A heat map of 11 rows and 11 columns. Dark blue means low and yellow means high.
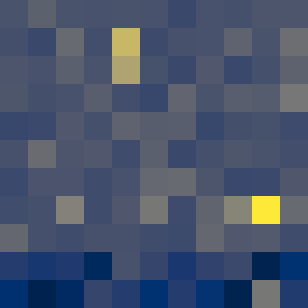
Seam: horizontal, 80% of the way down, the top part higher. Calmest part: middle right. Roughest part: bottom right. Average level on the scale: 30%. Mirror symmetry: none.
